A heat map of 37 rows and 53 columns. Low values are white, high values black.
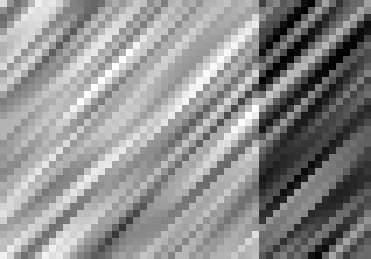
Grain: diagonal, up to the right. Roughest part: top right. Seam: vertical, 70% of the way across, the right part higher.
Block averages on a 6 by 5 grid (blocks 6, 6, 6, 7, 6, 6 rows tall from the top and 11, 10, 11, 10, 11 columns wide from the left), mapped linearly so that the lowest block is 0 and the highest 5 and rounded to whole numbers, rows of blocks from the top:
1 1 1 2 4 | 1 0 0 3 5 | 1 0 1 2 5 | 1 0 1 3 5 | 1 1 1 3 4 | 0 2 1 2 4
